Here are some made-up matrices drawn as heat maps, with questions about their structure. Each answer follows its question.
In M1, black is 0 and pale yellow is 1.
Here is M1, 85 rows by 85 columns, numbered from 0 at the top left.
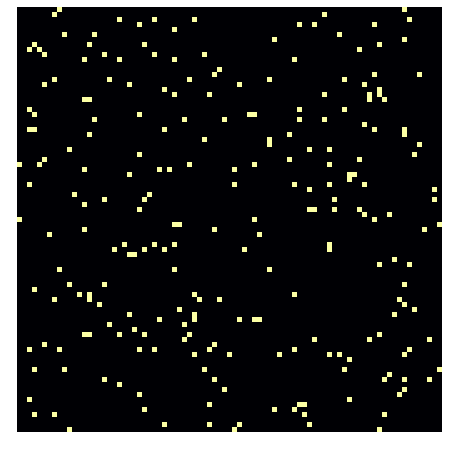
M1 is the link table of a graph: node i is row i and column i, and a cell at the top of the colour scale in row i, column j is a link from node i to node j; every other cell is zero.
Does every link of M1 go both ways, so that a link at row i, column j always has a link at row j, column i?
no
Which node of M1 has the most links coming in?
node 77
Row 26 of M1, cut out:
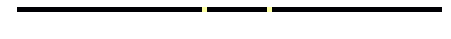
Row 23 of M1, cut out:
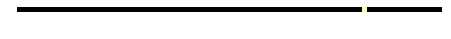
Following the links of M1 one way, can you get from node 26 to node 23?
yes
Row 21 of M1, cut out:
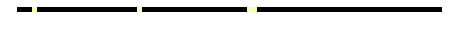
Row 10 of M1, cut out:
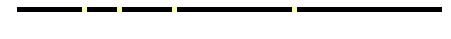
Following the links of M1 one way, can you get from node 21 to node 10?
yes
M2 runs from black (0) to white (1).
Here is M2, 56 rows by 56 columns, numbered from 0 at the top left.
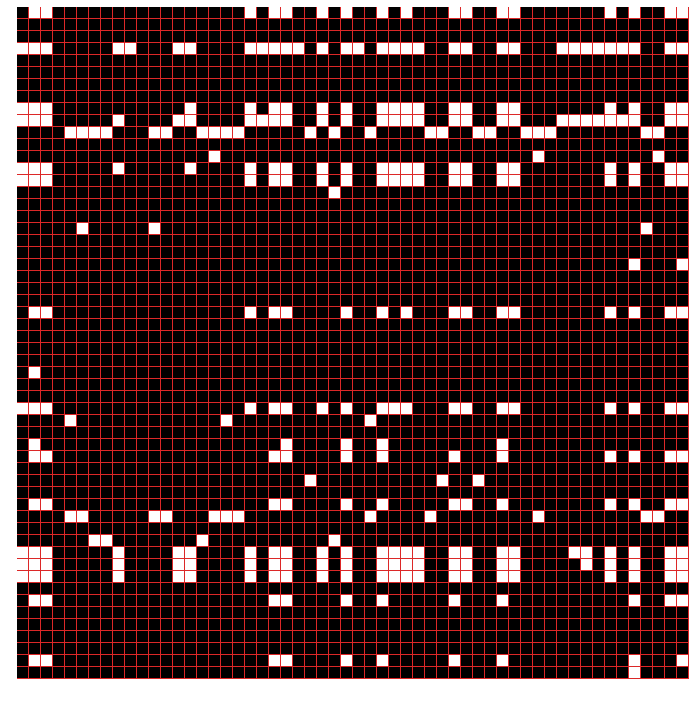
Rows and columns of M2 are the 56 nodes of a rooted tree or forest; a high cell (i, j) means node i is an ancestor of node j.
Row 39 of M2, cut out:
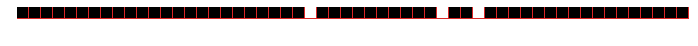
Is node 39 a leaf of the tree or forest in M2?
no
